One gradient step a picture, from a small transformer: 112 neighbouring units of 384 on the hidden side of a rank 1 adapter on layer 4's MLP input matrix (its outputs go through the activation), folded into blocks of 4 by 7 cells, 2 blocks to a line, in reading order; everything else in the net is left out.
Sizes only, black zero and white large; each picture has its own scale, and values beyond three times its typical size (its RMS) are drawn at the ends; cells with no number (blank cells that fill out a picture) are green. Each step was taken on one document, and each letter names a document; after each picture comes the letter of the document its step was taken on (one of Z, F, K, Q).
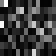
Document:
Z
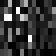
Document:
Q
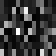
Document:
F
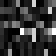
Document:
F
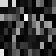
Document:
Z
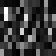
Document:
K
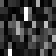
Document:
F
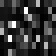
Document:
F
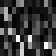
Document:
K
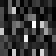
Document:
F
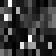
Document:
Q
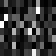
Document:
Z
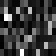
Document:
K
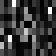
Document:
F
